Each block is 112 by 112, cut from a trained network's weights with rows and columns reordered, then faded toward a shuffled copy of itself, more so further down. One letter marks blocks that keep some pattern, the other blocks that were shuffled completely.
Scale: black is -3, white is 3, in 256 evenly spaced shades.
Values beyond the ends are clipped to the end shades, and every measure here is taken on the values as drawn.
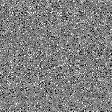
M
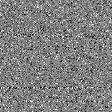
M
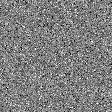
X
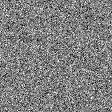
X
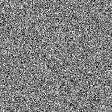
M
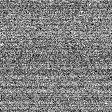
M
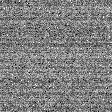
M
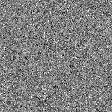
M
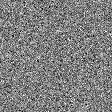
X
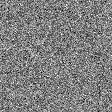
X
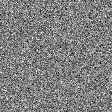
X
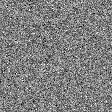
X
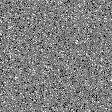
X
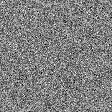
X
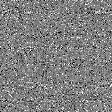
M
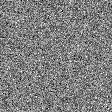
X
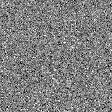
M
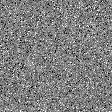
X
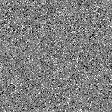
M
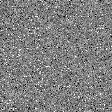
M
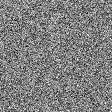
X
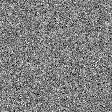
M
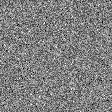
X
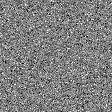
X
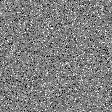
X
